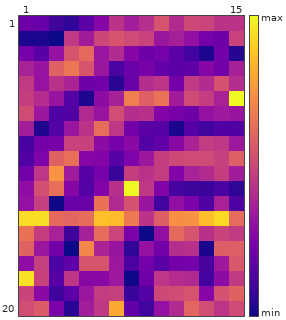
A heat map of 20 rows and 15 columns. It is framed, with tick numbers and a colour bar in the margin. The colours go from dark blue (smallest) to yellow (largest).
Rings: centred on the bottom right. Odd lines: row 14. Mirror symmetry: none. Slope: none.
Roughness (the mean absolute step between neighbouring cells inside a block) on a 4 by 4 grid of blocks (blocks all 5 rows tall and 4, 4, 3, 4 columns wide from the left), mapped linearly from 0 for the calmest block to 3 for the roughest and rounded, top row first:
1101 / 1111 / 3322 / 2101
